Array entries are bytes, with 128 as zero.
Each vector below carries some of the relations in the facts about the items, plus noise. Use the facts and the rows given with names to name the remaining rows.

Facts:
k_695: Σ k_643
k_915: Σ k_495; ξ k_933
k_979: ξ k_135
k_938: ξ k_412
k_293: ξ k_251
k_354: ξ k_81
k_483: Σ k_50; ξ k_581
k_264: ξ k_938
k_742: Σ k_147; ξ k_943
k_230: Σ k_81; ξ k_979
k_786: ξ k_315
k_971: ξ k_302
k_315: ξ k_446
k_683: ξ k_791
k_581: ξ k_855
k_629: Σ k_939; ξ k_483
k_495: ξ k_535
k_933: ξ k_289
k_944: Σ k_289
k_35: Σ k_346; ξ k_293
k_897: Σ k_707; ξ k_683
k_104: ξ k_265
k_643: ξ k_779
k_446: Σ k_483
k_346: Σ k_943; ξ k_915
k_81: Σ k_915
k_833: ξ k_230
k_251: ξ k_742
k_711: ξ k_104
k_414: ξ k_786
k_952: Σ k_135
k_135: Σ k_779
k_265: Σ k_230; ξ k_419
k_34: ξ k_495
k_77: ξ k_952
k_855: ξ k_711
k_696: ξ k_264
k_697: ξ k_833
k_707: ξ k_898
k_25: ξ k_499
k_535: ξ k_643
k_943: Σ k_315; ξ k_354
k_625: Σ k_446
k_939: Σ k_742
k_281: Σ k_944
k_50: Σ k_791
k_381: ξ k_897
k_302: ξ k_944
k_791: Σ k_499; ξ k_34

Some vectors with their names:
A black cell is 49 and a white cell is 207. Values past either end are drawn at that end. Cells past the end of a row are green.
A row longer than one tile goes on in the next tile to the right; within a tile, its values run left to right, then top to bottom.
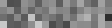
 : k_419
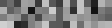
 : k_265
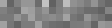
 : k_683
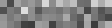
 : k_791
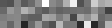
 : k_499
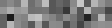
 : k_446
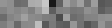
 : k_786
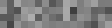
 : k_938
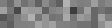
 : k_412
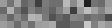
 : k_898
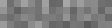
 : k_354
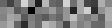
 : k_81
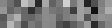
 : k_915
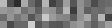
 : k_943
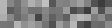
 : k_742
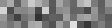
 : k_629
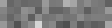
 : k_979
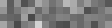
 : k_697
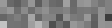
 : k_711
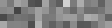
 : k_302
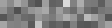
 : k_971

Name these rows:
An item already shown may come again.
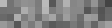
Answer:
k_381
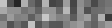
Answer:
k_943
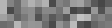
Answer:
k_742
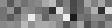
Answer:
k_779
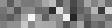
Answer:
k_779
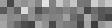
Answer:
k_791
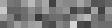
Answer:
k_939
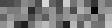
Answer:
k_230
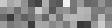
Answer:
k_944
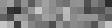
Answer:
k_897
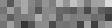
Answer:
k_50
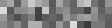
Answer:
k_629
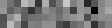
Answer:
k_915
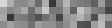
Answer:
k_281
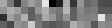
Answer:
k_315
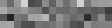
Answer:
k_625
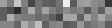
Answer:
k_77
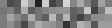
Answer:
k_495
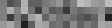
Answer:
k_483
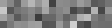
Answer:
k_939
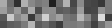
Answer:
k_346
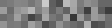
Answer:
k_25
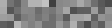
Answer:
k_147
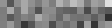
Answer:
k_50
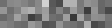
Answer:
k_25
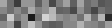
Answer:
k_35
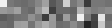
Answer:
k_289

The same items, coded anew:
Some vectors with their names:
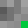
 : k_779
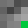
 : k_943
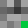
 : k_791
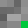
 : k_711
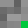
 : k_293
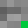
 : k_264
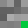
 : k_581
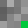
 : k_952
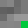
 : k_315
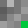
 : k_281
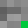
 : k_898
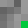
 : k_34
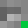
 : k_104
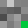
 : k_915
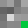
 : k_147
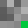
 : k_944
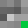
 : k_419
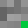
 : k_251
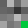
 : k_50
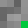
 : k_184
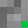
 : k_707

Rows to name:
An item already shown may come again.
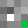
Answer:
k_742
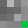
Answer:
k_625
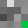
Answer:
k_230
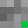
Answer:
k_495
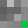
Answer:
k_625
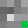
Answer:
k_147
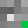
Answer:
k_147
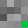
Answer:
k_265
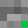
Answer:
k_499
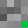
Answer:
k_265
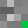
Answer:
k_629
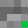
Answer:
k_499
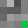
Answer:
k_35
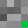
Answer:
k_265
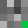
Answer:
k_483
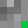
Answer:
k_897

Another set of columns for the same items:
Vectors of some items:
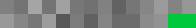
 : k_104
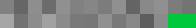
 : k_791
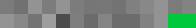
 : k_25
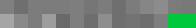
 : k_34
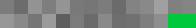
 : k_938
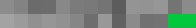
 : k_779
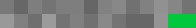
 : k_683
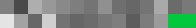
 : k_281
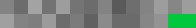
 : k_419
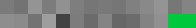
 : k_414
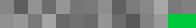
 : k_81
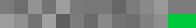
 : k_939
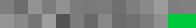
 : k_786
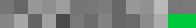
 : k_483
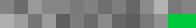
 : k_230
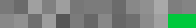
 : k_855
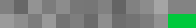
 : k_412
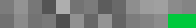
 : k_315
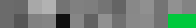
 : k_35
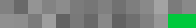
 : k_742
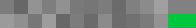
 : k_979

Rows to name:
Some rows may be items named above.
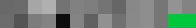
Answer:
k_35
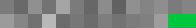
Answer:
k_915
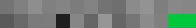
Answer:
k_346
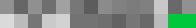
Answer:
k_289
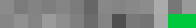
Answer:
k_147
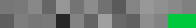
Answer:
k_943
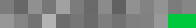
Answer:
k_915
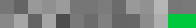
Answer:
k_483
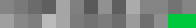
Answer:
k_495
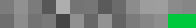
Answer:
k_315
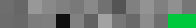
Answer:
k_695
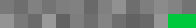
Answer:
k_381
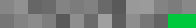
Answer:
k_643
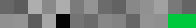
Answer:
k_629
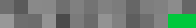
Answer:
k_897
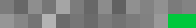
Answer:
k_915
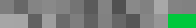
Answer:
k_446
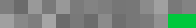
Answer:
k_50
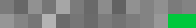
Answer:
k_915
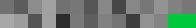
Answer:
k_625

